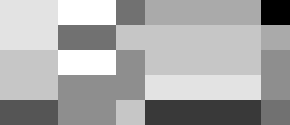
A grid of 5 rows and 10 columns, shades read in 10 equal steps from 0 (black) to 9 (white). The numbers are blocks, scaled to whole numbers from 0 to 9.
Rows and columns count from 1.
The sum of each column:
33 33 32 32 28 30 30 30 30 20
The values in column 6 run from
2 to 8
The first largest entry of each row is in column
3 1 3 6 5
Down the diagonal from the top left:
8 8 9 5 7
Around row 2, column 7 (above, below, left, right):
6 7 7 7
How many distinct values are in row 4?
3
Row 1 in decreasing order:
9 9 8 8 6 6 6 6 4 0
